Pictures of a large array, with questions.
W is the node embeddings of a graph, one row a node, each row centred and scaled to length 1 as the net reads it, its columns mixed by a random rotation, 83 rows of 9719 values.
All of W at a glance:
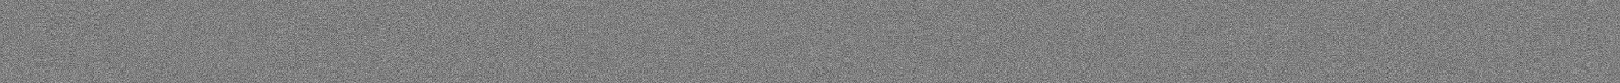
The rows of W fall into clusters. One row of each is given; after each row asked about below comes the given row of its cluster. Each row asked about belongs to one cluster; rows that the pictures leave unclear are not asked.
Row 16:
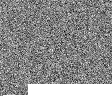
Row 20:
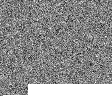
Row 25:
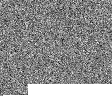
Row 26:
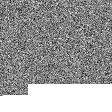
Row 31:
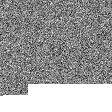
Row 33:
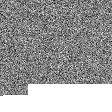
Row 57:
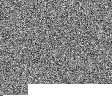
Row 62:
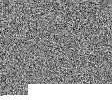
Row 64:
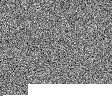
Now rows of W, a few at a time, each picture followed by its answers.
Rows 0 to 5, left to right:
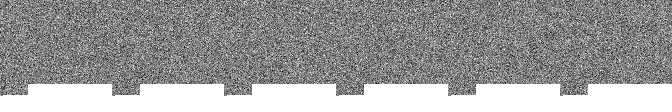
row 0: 62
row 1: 33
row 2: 26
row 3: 16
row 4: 31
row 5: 33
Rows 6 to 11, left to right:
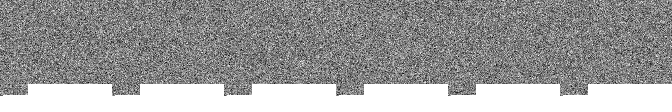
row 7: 64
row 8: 57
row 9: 62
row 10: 26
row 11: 20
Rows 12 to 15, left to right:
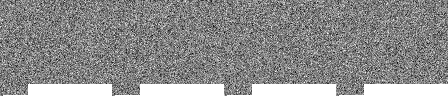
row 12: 64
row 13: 20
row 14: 62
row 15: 31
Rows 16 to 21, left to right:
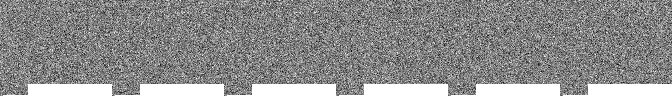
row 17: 26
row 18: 26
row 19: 25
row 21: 57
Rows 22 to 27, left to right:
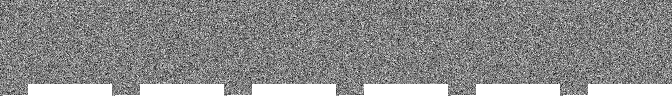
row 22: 26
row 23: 16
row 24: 64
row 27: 64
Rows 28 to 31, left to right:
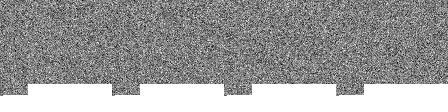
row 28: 25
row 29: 25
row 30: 57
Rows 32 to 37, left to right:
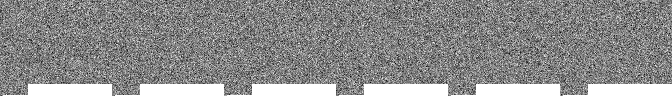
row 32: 57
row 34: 64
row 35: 25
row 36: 20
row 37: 62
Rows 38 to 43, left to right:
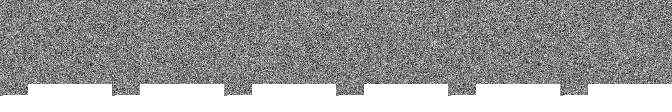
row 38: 20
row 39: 25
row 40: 31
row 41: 16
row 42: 20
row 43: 62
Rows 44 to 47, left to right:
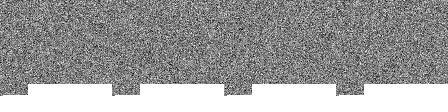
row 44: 20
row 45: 57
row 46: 31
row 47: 26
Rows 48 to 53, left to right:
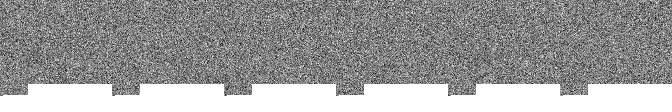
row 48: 57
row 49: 25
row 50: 62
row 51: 26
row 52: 57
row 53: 62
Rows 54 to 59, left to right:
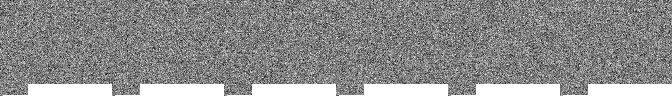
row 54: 26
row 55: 25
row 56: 26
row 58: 31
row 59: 16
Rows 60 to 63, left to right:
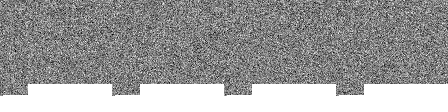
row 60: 25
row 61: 31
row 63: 26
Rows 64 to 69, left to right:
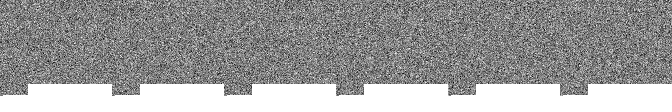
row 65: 26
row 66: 64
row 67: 62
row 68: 62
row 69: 16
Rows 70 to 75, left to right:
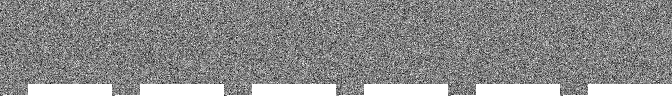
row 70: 57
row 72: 57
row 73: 62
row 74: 16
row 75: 33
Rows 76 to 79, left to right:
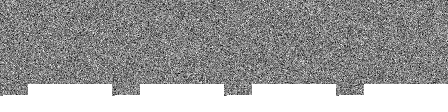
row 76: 33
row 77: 62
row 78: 57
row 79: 33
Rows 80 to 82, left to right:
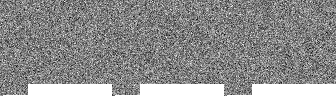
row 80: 64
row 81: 57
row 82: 31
